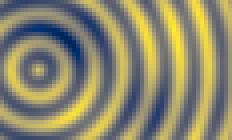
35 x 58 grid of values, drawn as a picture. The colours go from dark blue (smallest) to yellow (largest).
Ninth with the lowest average: top left. Ninth with the highest average: top right. Lone odd cells: none. Rings: centred on the middle left.
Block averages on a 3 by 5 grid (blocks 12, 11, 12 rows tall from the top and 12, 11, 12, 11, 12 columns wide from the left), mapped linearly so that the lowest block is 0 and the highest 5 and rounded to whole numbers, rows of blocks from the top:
1 0 3 5 4 | 3 2 3 4 3 | 2 4 3 2 3
